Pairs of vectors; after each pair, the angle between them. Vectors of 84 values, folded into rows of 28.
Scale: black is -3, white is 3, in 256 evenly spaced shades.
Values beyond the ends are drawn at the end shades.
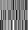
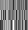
nearly parallel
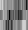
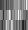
nearly opposite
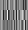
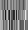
partly aligned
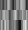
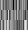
partly aligned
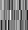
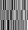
orthogonal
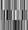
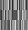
partly opposed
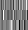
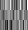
partly opposed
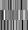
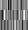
nearly parallel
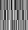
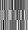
partly aligned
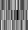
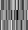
nearly parallel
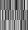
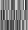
nearly opposite
